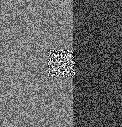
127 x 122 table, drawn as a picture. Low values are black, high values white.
An odd patch, rougher than its surroundings, sits in the centre. No regular stripes run through it. Values change most from cell to cell in the centre. The left part is higher, up to a seam about 60% of the way across.
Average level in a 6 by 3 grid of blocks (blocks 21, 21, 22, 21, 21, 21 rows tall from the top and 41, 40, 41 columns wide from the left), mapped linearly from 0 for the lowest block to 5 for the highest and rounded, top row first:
540
540
540
540
540
540
